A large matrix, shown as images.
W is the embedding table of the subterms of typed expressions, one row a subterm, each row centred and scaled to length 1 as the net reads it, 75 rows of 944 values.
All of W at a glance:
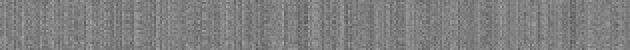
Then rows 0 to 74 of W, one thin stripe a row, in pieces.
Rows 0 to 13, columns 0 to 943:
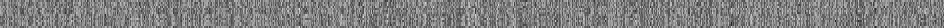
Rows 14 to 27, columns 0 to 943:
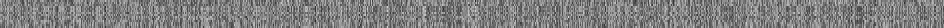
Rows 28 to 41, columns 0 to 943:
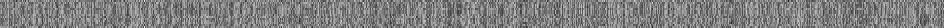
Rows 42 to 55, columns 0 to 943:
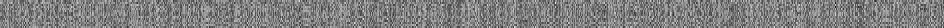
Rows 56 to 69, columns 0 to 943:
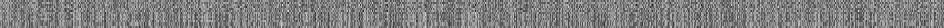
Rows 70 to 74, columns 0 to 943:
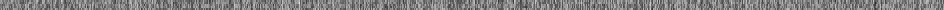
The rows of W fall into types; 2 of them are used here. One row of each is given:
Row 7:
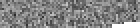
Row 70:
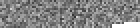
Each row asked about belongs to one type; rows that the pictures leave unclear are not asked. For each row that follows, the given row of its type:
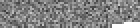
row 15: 70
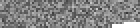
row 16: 70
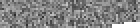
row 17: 7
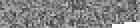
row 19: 7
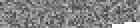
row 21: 7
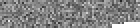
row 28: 7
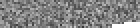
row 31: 7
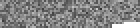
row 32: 70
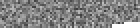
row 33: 70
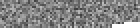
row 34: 70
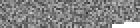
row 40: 70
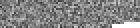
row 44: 70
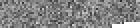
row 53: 7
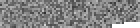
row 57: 7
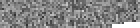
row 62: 7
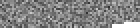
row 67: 70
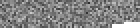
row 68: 70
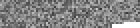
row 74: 70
